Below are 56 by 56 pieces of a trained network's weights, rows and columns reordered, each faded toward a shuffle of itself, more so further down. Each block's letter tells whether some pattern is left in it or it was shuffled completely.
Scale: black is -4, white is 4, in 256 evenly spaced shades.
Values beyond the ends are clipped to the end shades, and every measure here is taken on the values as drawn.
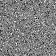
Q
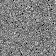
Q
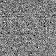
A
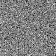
A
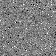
Q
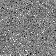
Q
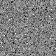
A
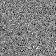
A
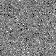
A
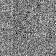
A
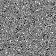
Q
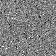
Q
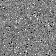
Q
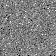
Q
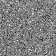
Q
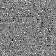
A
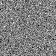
Q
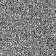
A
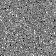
Q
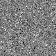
A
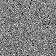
Q
